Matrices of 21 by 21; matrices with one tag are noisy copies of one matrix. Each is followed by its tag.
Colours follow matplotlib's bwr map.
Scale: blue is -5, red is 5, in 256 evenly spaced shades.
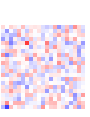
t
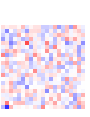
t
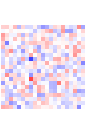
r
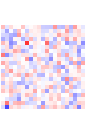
t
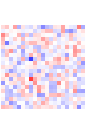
r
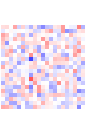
r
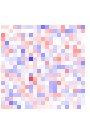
r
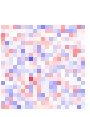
r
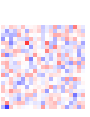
t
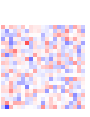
t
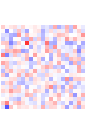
t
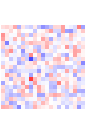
r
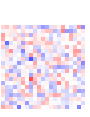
r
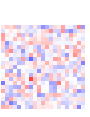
r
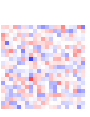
r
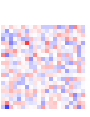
t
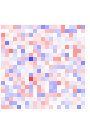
r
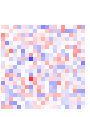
r
